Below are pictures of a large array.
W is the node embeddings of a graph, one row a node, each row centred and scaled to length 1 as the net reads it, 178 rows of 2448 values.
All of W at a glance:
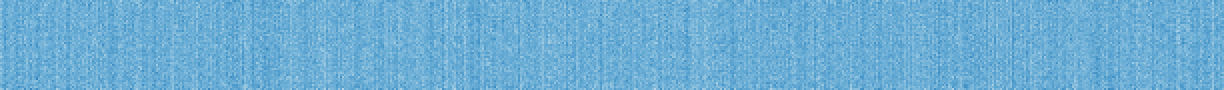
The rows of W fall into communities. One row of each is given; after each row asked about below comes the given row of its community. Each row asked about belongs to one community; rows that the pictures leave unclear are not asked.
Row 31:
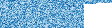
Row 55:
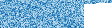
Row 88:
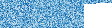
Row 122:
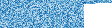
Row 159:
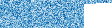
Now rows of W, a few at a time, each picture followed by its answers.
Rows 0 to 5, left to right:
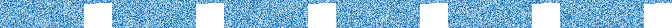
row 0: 122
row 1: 88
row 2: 122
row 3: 55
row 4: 31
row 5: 122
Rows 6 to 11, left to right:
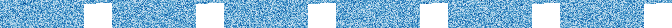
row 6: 88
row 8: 31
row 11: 88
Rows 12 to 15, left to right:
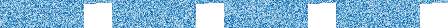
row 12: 88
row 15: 159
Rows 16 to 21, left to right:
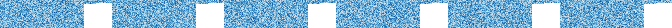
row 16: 159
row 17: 88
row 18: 88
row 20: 159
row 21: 55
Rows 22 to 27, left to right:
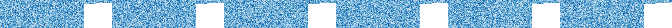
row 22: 88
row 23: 55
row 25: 55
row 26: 122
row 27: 88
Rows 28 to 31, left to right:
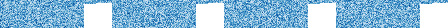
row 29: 159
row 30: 55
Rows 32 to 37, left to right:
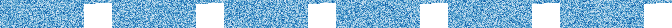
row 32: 122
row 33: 88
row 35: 55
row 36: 122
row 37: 159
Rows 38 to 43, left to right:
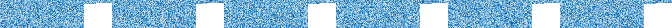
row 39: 159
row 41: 122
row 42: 159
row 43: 55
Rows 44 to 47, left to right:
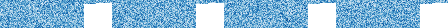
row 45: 88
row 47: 55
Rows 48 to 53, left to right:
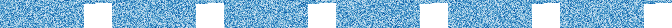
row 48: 55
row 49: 31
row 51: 55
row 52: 122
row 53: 122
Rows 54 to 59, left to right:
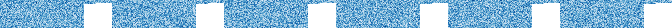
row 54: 31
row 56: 88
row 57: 31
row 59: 122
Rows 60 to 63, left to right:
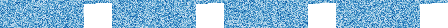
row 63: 122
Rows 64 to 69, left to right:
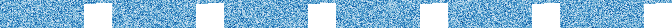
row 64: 31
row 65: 88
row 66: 31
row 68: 55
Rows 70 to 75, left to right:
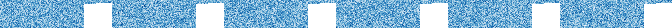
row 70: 31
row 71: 159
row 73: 55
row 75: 88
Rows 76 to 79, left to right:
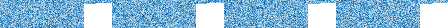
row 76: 122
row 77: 55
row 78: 55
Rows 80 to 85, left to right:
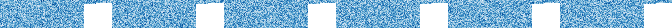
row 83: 55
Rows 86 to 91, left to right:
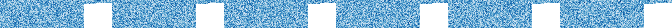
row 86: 55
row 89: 31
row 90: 31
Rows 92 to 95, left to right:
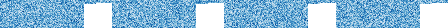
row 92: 31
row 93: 31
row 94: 122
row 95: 88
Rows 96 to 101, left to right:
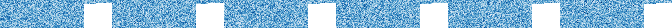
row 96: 88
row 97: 122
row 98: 88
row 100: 159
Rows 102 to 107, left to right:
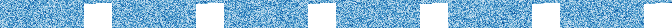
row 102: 122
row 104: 159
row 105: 88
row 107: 55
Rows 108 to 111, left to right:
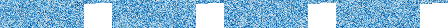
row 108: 55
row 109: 55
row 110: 88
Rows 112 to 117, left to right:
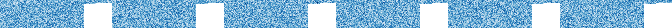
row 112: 55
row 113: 31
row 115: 88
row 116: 88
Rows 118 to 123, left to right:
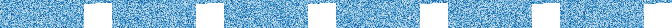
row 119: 122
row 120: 159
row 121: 122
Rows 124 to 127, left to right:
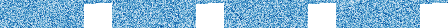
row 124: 122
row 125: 31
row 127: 55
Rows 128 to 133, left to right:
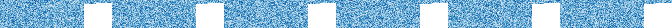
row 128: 122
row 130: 159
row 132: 88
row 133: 122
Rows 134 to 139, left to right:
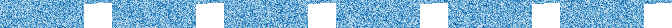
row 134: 31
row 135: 159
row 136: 159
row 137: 88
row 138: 88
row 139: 31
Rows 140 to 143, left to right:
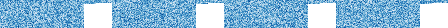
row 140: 122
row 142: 55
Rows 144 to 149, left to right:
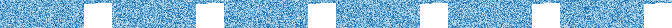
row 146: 31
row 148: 31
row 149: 122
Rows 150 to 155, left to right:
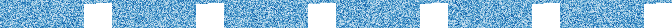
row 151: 88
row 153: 159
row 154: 159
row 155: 159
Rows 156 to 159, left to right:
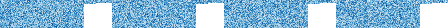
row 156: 122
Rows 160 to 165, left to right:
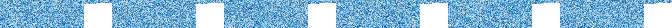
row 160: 88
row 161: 55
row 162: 55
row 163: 88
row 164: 31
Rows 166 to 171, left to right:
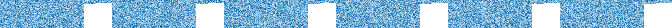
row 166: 122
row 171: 88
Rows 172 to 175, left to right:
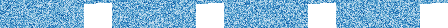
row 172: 122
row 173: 31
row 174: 88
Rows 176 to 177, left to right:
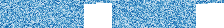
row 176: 31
